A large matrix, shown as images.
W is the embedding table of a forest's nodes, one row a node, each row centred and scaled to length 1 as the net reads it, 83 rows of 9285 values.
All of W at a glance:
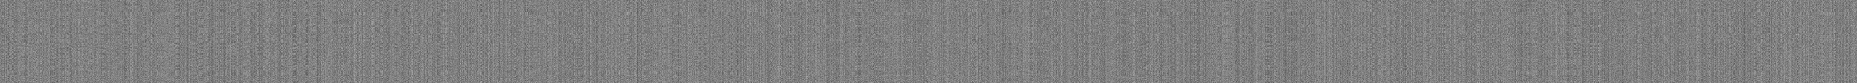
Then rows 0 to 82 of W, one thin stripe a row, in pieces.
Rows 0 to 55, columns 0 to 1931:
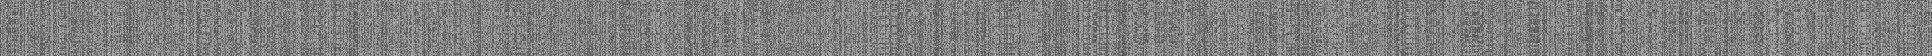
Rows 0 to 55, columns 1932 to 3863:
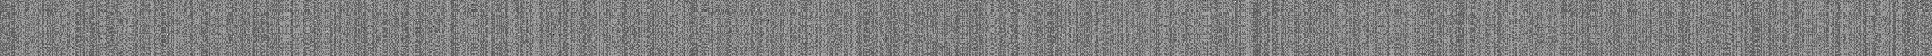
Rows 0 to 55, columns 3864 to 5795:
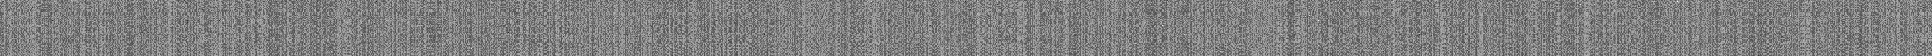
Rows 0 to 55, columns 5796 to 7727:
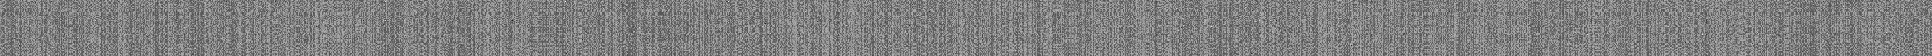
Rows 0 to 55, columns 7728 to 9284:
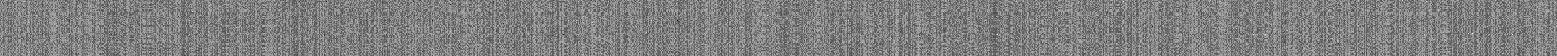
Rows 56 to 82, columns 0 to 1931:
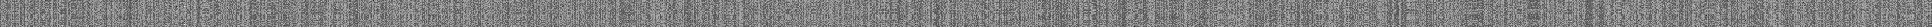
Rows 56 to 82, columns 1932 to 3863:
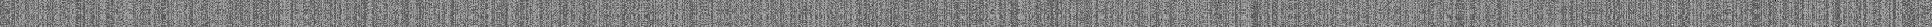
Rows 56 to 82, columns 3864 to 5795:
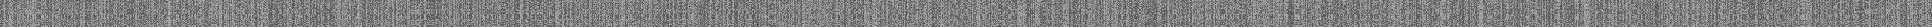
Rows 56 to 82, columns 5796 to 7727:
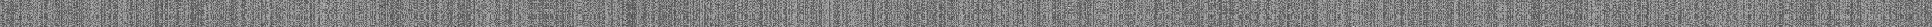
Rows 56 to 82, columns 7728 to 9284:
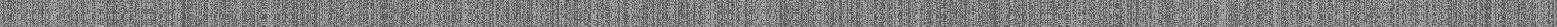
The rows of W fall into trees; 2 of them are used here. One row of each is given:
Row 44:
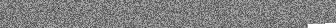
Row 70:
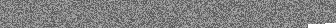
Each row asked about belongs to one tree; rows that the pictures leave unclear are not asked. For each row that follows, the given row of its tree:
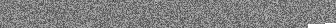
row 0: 44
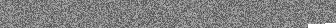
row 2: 70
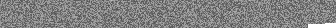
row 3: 70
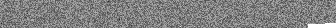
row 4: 44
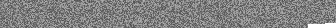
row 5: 44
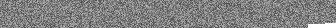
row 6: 70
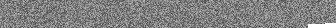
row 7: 44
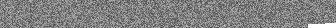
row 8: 70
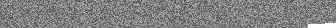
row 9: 44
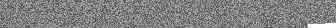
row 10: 44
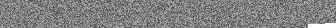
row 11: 44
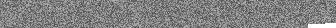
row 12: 70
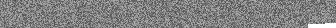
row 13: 70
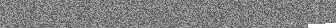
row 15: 70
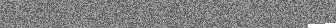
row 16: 44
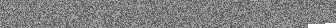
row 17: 70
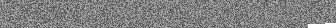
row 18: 44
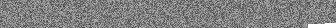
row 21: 70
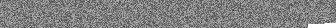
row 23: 70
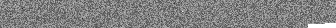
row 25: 44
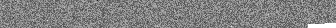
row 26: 44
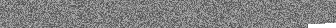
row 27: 70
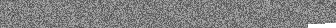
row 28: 70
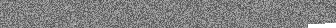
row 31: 70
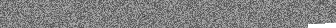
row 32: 70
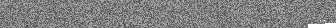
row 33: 44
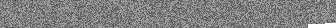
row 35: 70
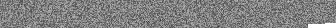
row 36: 70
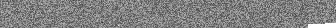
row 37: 70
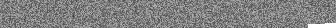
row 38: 44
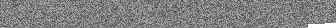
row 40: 70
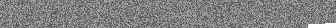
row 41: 70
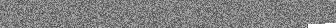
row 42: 70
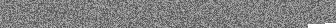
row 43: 44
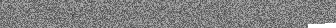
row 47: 44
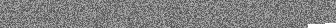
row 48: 44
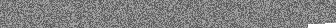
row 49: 70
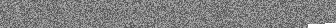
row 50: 44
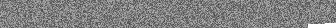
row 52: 70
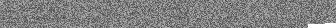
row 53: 44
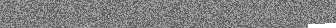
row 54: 44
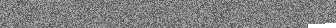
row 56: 70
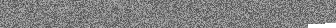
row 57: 70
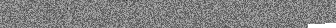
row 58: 44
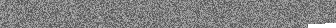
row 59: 70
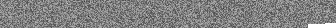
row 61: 70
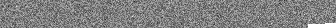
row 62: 44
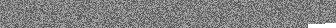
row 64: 70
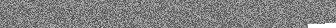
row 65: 44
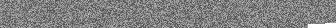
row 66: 44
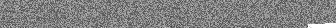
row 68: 44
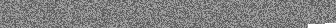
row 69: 44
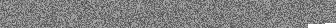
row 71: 70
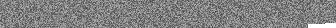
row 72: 70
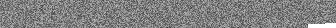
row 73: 70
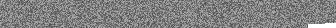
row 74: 70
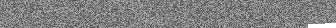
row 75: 70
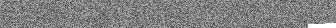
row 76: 44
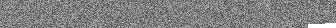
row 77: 70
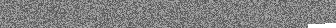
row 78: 44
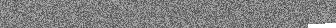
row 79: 70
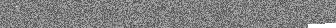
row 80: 44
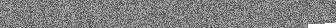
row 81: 70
